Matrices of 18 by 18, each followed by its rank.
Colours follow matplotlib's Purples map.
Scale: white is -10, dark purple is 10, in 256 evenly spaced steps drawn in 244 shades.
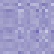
two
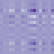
one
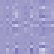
two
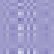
one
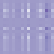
one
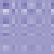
one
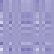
one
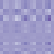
one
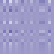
one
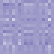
two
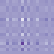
one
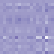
two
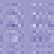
two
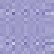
two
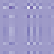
one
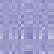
two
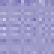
two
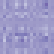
two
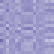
two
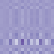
one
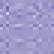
two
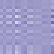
one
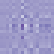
two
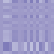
one
